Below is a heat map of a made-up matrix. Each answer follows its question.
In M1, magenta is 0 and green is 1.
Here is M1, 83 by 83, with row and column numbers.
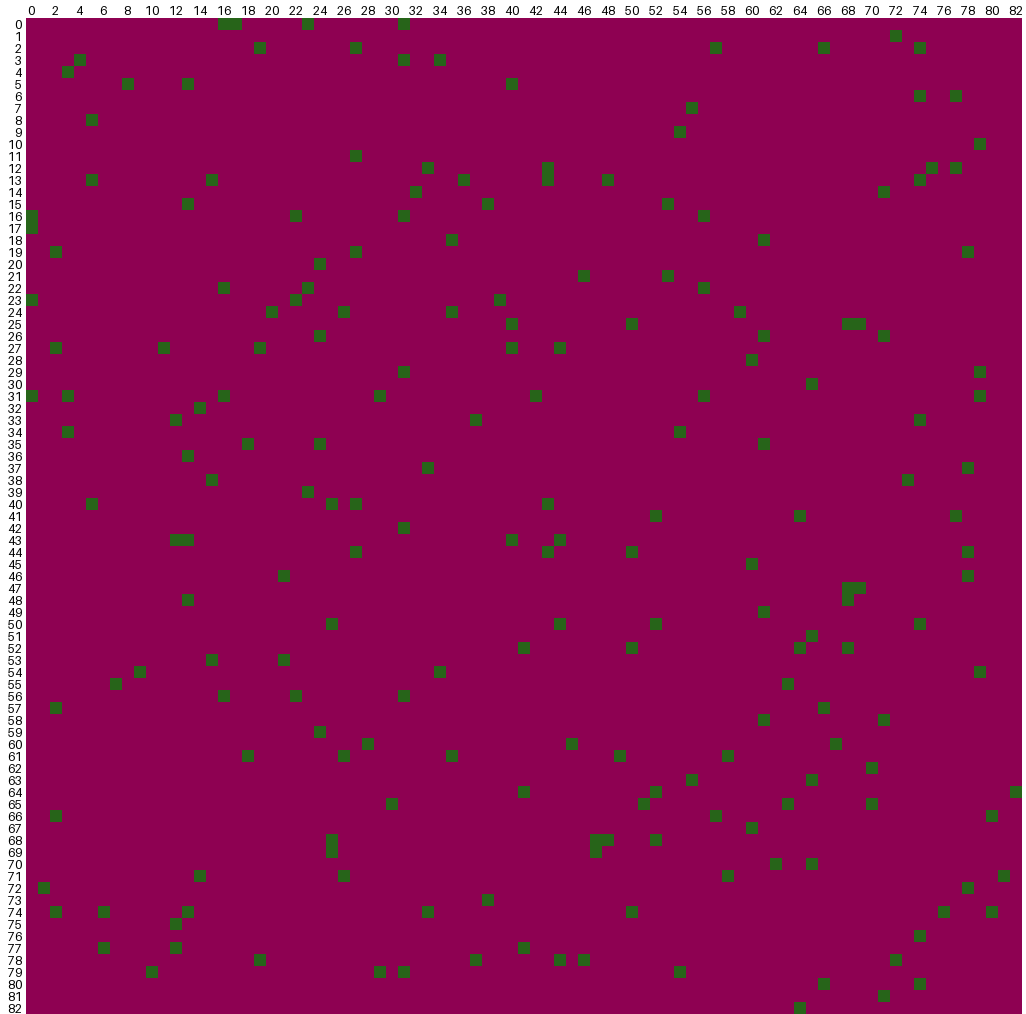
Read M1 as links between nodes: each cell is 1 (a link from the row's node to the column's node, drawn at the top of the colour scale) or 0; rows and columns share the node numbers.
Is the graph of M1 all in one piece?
no
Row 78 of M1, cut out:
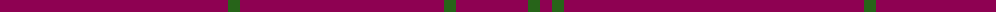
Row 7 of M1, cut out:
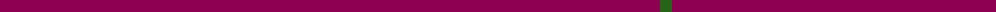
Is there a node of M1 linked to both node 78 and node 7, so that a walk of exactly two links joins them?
no
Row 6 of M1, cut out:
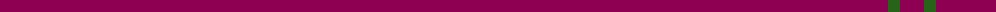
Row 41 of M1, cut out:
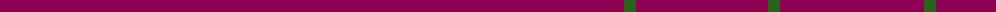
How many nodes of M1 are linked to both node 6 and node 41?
1
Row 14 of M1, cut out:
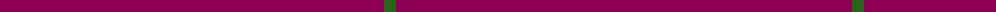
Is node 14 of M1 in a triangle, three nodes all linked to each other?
no
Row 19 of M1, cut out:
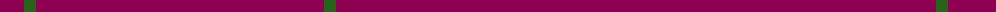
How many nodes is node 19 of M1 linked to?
3
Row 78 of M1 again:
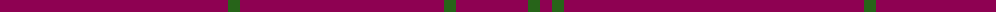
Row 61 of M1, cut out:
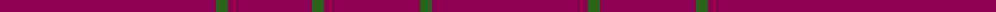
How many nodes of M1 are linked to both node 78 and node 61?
0
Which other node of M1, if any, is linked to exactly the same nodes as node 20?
node 59
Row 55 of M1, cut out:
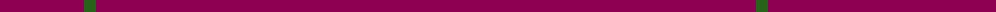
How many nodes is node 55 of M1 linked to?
2
